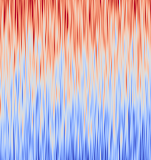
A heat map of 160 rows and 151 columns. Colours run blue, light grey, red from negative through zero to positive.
The field climbs toward the top. Overall the values sit about 50% of the way up the scale. Streaks run downward.
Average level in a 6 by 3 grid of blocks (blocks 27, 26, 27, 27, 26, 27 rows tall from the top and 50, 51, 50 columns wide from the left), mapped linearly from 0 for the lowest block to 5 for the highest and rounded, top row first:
5 5 5
4 4 4
3 3 3
2 2 2
1 1 1
0 0 0
